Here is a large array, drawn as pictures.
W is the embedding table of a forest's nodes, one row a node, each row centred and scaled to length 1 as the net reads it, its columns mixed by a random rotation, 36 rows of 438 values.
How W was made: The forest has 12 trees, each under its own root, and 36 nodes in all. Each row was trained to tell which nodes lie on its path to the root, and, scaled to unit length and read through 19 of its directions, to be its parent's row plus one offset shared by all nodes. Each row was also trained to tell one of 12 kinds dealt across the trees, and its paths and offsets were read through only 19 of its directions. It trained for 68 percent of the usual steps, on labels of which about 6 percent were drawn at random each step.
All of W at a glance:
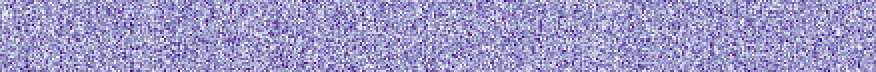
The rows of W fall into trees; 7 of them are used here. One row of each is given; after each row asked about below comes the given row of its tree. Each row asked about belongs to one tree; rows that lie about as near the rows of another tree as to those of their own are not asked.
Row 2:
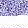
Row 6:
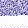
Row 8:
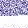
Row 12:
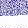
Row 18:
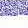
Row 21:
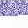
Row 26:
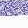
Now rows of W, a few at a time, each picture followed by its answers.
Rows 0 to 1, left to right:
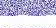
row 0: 18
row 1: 12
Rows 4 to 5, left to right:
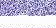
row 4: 12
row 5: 2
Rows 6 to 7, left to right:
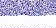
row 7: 12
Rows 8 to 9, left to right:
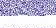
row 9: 18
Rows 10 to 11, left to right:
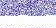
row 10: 6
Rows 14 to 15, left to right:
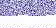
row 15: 8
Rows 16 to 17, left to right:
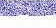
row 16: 21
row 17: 2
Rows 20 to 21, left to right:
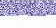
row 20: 6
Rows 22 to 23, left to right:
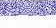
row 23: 6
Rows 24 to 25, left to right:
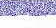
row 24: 18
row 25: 8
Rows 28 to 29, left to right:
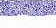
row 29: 2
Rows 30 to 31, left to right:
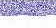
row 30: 8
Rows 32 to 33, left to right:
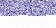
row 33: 8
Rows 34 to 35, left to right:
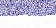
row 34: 2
